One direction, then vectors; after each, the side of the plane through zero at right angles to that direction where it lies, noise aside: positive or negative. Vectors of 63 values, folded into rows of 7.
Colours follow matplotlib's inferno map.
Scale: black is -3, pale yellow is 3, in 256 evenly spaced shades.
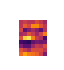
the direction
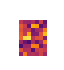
positive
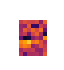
negative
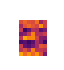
positive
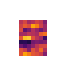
positive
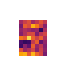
positive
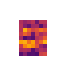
negative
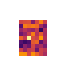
positive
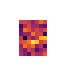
negative
